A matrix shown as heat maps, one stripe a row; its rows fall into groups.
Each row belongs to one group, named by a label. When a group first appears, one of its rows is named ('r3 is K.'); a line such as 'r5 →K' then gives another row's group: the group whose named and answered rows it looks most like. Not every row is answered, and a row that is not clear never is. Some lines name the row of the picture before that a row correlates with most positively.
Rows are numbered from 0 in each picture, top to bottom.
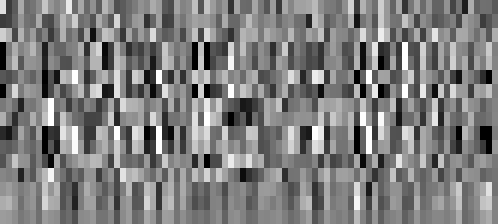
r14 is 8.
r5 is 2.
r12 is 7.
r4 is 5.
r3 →5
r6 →5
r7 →7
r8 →7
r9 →2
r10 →2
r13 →8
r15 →8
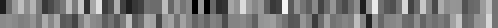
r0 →5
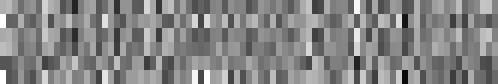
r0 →8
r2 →8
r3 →8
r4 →2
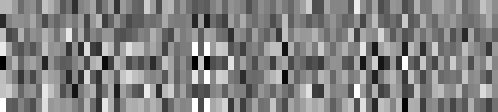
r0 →8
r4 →5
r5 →7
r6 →8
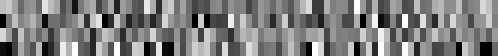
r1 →5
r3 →2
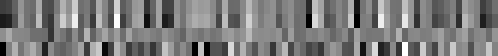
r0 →2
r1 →2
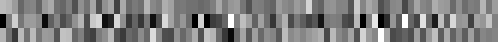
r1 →5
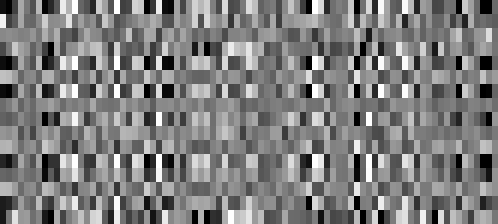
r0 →2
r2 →8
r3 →5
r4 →2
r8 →2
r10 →8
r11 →2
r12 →2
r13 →8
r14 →2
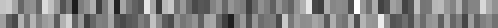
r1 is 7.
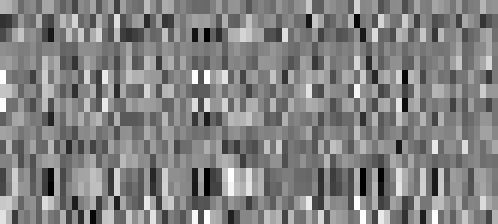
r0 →8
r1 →2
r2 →5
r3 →8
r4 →8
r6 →8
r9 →8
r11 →7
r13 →5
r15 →7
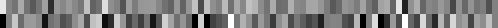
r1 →5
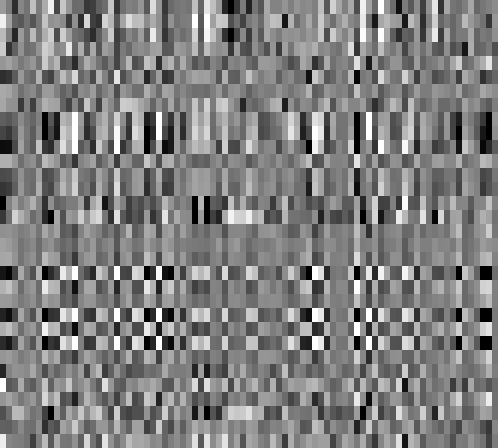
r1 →7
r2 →7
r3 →7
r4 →8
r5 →2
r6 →8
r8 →2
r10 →2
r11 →8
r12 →2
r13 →2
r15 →5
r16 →8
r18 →8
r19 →2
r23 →8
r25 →8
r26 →5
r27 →7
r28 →8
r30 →2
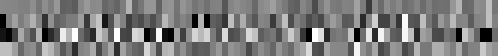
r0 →8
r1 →5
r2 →2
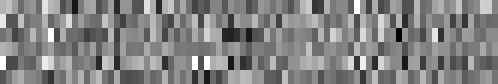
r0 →8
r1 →7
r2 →7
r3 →8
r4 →7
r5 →5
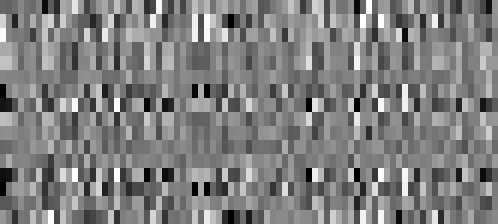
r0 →2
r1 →7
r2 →7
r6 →5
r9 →8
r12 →2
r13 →5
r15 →7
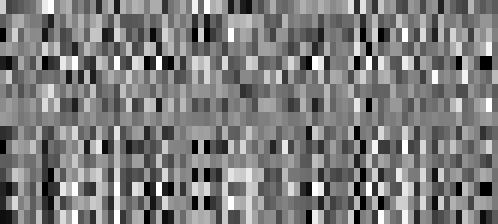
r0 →7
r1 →5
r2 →5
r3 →8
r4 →2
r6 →7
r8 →8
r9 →2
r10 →5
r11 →2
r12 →5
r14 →5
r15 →2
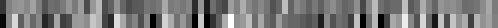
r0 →5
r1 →5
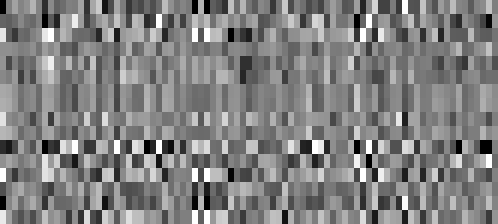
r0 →5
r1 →2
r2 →7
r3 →8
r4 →7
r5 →7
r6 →8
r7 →8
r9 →8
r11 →8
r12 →7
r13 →5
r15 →7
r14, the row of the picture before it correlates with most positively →0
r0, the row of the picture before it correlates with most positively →0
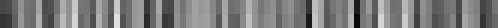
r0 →2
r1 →2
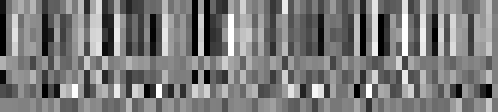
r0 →5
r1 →5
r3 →5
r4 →7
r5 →5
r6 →2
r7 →8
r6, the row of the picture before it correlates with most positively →0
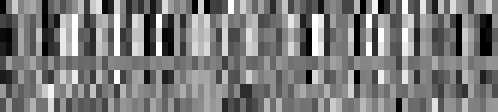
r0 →5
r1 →2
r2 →2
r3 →2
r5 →2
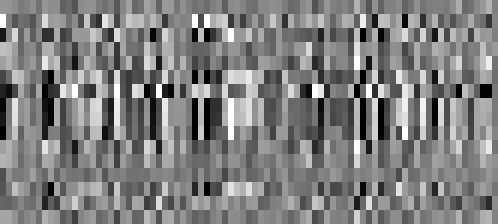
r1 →7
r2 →5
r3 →8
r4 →8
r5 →5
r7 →5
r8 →5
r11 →8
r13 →5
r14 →2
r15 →8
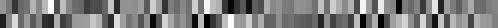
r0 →7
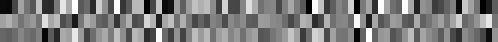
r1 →8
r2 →2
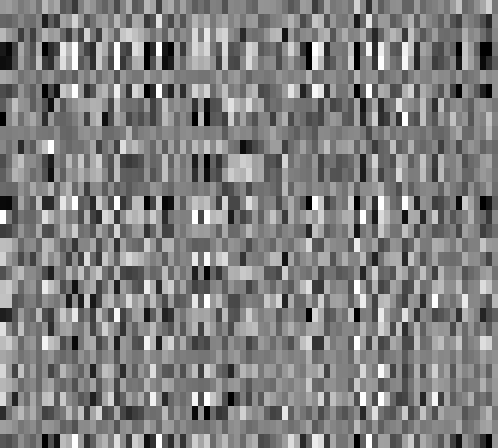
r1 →2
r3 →2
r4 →2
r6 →2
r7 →5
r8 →5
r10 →7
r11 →5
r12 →5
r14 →2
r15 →7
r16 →2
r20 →8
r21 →7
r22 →2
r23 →7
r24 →8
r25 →8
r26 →7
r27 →8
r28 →7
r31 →2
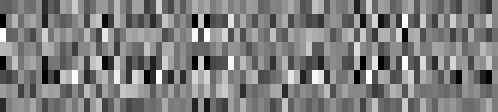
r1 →5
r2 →7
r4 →5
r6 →7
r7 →5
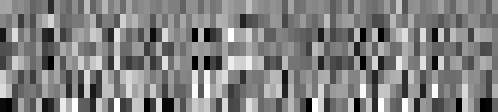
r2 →5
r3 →2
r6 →7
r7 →2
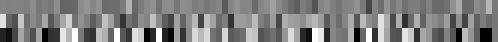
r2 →2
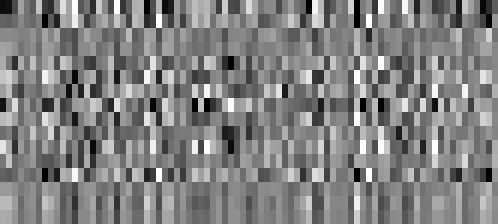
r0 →2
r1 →2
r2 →8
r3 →8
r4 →7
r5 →8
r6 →7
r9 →7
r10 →7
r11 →7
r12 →2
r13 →8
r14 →8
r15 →8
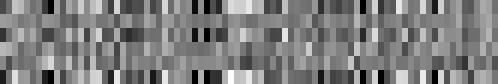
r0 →5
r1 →8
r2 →5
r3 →8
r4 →7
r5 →5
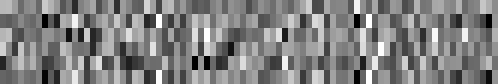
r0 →8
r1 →2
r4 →5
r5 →2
